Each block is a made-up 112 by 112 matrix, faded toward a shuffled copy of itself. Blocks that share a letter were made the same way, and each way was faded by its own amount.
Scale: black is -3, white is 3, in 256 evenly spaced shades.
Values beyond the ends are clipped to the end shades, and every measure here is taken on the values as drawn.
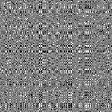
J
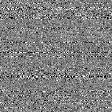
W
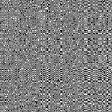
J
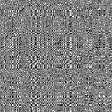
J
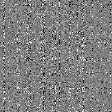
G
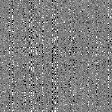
G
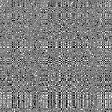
J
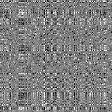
J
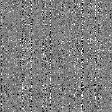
G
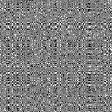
J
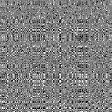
J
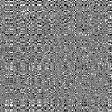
J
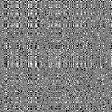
J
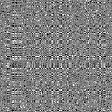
J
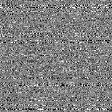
W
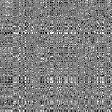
J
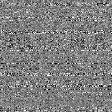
W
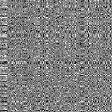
J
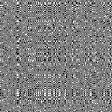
J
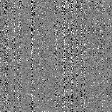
G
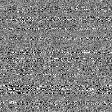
W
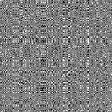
J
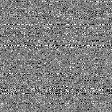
W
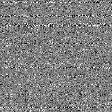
W
